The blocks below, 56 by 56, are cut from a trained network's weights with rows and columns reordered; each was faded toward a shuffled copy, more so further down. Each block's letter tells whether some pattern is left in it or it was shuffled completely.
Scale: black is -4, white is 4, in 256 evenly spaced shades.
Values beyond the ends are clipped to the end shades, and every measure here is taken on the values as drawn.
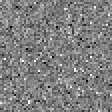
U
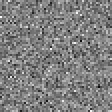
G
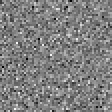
G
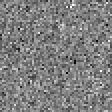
U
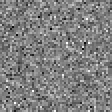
U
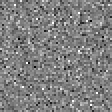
U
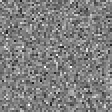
G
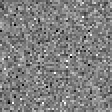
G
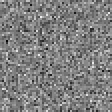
G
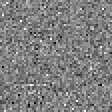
G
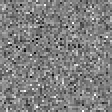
U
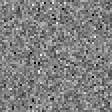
U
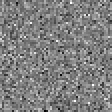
G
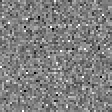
G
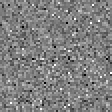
G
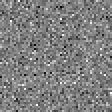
U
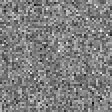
G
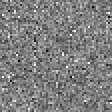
G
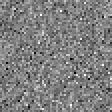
U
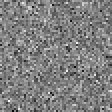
G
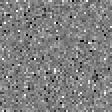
G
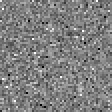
U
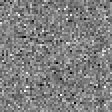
U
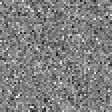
U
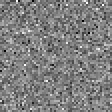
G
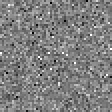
U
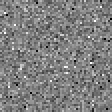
G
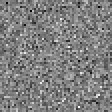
U
